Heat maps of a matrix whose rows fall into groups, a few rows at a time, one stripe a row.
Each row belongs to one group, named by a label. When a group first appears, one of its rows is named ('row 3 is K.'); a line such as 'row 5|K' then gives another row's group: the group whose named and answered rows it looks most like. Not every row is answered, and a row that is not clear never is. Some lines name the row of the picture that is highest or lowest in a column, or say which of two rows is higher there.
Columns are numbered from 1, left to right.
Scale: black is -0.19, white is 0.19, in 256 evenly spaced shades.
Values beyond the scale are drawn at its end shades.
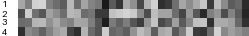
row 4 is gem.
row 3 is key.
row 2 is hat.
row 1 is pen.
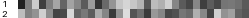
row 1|hat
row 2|pen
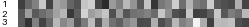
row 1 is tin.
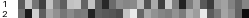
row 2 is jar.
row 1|hat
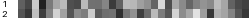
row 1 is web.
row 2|key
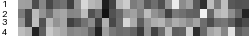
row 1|tin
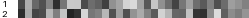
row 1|hat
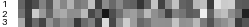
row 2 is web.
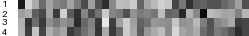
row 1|hat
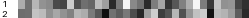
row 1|pen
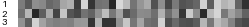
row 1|web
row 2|gem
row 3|web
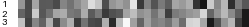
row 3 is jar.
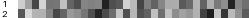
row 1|tin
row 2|hat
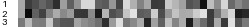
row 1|tin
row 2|jar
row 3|hat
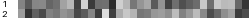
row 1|web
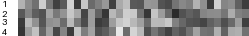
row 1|pen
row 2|hat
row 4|hat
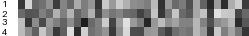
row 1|hat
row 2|key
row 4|pen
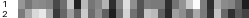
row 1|pen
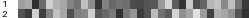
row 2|key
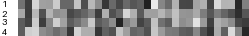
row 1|key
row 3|key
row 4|hat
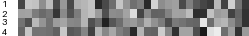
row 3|web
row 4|gem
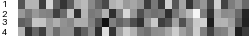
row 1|hat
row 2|pen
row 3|key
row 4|jar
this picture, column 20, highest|3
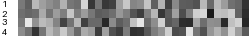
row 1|web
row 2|key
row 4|gem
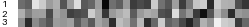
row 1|key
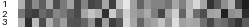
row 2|tin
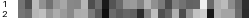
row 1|web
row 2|key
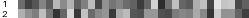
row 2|pen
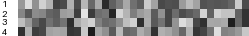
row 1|pen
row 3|tin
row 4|gem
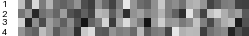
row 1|jar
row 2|gem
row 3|jar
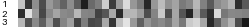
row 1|jar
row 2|hat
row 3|jar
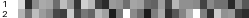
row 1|tin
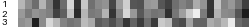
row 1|pen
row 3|gem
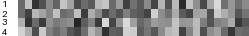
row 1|gem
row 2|key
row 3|jar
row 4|tin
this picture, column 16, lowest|1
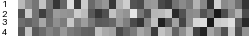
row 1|pen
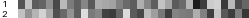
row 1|gem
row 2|pen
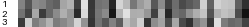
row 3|hat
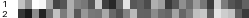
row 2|key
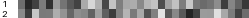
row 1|tin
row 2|web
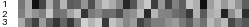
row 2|hat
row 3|tin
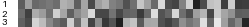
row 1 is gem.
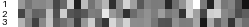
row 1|pen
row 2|gem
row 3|tin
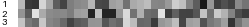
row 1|tin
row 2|web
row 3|tin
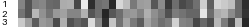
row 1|web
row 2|web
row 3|tin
